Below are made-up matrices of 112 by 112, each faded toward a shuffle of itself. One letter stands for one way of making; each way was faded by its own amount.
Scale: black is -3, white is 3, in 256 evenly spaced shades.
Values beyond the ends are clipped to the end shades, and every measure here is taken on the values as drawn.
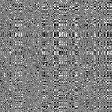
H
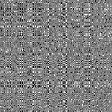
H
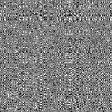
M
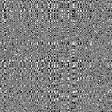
H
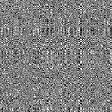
M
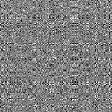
M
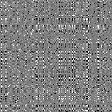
H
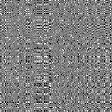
H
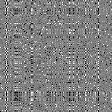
H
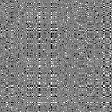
H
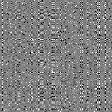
H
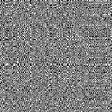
M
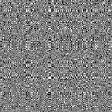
M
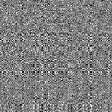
M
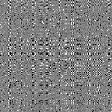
H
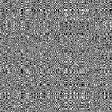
M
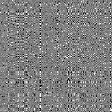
H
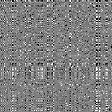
H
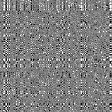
H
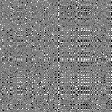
H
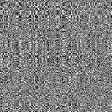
M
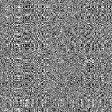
M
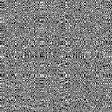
M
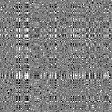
H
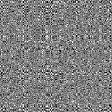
M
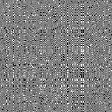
H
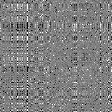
H
